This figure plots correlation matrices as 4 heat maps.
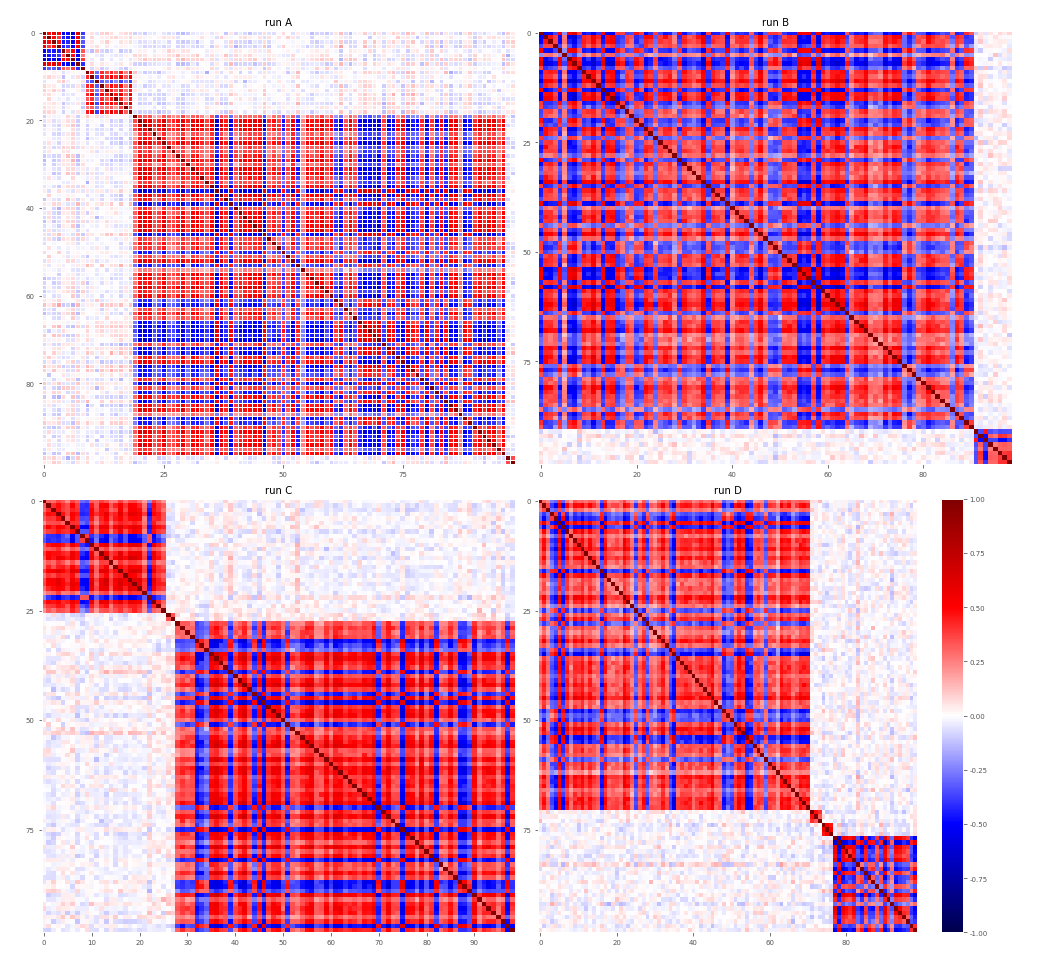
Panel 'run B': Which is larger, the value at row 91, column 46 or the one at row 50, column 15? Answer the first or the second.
the first
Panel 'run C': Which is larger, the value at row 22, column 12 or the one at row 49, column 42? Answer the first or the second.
the second
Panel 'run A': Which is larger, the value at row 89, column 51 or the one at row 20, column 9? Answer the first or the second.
the second
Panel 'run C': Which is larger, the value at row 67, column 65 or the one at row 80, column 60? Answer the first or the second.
the first
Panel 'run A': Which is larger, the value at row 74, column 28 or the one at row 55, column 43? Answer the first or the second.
the second
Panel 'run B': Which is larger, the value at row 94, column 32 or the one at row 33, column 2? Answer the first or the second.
the second
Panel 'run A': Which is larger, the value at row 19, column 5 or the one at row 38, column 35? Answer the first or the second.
the second
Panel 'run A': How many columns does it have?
99
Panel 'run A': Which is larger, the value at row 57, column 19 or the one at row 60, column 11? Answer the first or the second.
the first
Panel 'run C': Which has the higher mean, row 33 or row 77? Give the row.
77
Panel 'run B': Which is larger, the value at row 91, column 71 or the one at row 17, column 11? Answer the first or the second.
the first
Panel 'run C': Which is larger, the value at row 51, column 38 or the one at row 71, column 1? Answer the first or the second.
the second
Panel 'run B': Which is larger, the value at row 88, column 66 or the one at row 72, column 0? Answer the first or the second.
the first
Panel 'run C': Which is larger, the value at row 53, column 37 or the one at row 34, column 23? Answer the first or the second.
the first
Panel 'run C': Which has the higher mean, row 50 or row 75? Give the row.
50
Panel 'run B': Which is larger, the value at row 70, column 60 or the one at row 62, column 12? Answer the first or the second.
the second
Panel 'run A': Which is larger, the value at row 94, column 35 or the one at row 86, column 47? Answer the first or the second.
the first
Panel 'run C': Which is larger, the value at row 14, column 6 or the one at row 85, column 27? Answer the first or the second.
the first
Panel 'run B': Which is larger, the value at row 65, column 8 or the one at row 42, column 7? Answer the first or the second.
the first
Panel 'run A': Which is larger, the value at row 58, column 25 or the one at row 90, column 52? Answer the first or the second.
the first
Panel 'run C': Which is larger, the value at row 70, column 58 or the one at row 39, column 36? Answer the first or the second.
the first
